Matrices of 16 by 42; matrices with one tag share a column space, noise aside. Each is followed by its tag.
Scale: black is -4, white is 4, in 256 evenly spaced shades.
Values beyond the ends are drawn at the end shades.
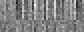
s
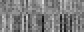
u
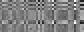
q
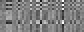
q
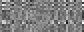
q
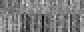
u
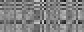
q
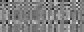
q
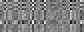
q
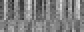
s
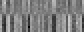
u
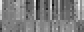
s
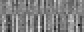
u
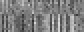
u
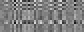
q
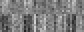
u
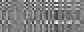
q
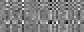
q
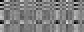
q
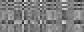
q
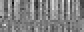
s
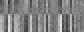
u
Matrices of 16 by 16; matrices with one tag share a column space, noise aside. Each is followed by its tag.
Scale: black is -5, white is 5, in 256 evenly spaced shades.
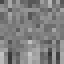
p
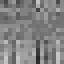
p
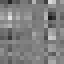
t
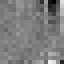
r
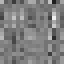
t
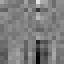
p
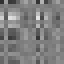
t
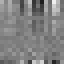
r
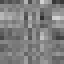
t
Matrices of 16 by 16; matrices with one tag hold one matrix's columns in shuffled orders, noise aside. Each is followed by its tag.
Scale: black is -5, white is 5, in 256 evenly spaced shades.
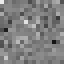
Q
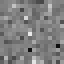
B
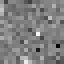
B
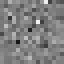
Q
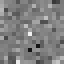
B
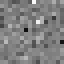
Q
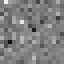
Q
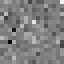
Q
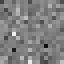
B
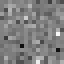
B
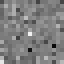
B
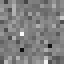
B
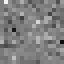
Q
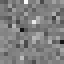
Q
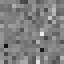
B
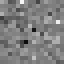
Q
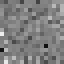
B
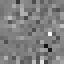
B
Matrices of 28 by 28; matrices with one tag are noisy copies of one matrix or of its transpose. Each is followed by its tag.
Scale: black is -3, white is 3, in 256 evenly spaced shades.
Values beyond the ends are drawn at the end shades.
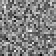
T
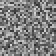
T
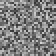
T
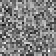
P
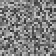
T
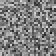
T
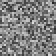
P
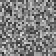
P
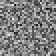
T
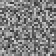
T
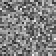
P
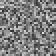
T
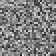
T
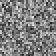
P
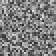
T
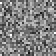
P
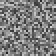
T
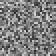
T
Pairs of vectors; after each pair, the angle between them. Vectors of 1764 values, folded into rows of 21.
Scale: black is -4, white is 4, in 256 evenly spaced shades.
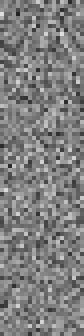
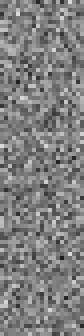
nearly opposite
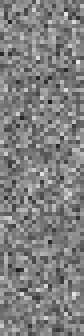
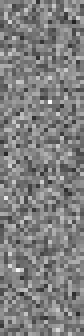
nearly opposite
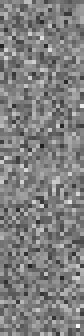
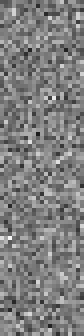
orthogonal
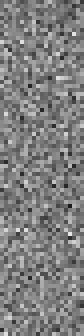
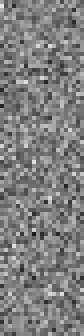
orthogonal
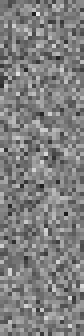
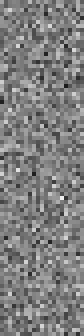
orthogonal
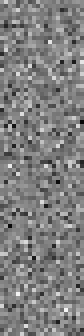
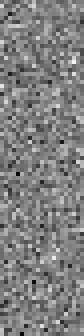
partly opposed
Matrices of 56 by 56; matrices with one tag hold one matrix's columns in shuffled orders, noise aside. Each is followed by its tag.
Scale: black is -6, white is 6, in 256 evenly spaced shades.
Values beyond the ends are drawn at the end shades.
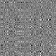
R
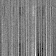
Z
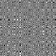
R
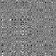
R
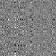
R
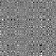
R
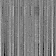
Z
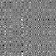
R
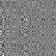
R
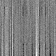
Z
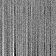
Z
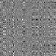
R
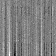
Z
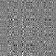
R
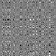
R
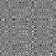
R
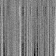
Z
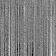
Z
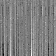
Z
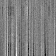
Z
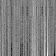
Z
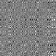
R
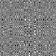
R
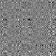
R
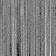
Z
